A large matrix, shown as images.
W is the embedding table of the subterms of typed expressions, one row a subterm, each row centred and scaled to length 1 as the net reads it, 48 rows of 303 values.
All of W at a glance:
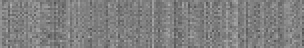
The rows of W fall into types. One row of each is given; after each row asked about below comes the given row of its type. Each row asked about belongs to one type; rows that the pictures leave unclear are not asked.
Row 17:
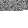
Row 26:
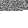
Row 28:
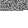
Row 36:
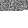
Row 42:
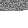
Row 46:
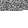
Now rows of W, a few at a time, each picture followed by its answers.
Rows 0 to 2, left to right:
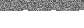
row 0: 36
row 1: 42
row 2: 42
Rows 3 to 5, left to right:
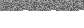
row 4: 46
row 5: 17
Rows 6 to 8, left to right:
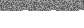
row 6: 46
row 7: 46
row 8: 17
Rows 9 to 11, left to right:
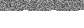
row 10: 46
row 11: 46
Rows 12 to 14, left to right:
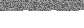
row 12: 42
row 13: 46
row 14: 46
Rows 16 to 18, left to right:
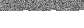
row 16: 28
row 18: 42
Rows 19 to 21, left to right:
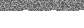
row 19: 36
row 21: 46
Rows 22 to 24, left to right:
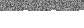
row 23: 36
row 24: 42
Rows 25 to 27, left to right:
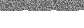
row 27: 46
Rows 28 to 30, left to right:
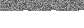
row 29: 17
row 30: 28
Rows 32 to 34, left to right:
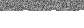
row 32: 17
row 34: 36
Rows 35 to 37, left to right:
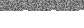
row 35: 17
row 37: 36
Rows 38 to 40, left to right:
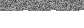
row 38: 42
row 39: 17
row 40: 28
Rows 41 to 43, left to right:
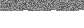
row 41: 28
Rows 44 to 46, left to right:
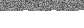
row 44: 42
